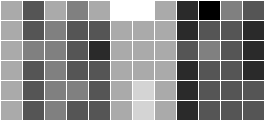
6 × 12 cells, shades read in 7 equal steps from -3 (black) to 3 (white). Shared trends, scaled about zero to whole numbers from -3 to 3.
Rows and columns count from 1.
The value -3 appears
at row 1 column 10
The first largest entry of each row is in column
6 1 1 1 7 7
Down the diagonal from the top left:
1 -1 0 -1 -1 1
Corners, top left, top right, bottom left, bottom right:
1 -1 1 -1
